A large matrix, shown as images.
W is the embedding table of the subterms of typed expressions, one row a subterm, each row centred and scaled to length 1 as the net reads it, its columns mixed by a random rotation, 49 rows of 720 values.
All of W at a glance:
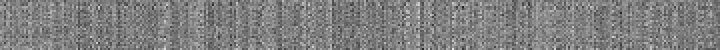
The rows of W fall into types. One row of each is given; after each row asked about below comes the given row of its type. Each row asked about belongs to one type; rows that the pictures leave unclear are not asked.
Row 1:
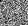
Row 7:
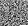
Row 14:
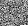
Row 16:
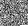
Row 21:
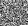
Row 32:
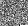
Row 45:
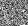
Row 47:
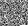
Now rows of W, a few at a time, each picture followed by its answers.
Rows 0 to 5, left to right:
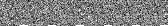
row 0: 45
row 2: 45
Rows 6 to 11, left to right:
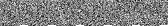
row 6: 7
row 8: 45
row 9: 7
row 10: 32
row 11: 47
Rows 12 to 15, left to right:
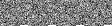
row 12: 1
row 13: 16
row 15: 45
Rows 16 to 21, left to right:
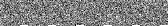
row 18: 32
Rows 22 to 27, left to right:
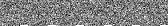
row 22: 32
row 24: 16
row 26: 1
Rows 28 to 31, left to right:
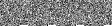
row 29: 32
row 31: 47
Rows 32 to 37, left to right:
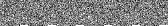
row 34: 1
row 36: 32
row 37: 45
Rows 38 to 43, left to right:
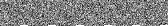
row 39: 7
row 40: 7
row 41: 14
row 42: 16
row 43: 16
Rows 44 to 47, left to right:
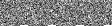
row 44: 1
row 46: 21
